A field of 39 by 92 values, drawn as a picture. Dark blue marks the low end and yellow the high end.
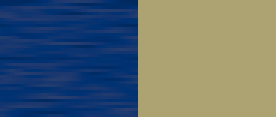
It is made of 1 by 2 panels. Panel 1,1: very low, streaked across, faint in contrast. Panel 1,2: high, flat.
